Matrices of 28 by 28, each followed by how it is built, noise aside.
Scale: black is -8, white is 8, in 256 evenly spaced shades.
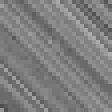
Toeplitz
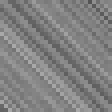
Toeplitz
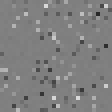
sparse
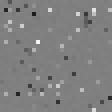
sparse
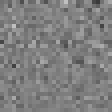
low rank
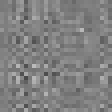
low rank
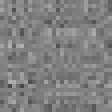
low rank
